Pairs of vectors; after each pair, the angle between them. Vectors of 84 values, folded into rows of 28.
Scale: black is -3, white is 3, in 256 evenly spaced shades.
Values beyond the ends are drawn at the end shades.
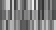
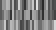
nearly parallel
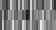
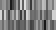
partly opposed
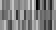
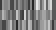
nearly opposite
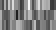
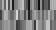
nearly opposite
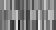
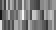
orthogonal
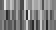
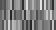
orthogonal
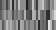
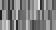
orthogonal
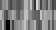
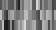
nearly parallel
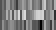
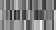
nearly opposite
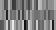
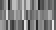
nearly opposite
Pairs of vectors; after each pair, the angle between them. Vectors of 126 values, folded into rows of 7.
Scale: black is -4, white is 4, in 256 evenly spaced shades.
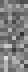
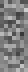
partly aligned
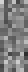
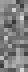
partly aligned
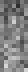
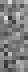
partly opposed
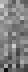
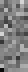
orthogonal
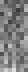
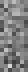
partly opposed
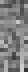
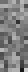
nearly opposite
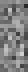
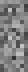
nearly parallel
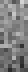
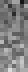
nearly opposite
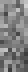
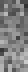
nearly opposite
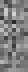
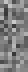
nearly opposite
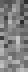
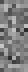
orthogonal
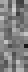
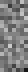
orthogonal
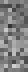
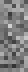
partly opposed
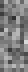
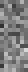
orthogonal
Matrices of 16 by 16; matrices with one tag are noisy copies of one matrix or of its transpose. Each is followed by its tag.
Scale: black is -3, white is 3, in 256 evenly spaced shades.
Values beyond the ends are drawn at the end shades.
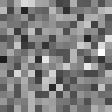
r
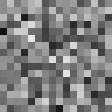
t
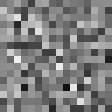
t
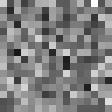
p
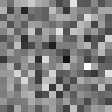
r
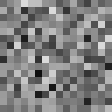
r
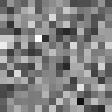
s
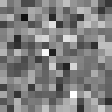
p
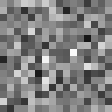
r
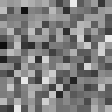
r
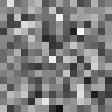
t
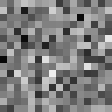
r
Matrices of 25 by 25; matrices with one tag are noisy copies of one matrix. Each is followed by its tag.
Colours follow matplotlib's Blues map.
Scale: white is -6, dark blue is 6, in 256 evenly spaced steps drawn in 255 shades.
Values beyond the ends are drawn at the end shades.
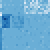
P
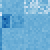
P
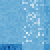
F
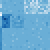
P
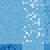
F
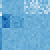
P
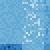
F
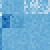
P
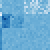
P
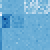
P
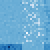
F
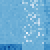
F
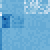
P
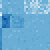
P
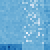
F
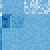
P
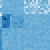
P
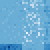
F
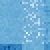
F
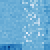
F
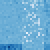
F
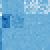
P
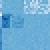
P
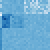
P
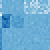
P
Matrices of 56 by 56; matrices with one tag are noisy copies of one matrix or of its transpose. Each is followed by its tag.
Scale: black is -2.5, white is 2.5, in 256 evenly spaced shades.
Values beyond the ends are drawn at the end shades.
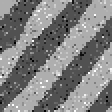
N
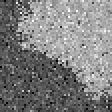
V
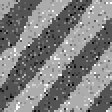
N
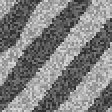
N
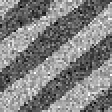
N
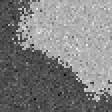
V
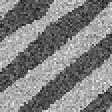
N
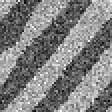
N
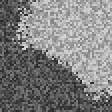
V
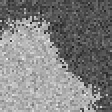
V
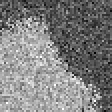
V
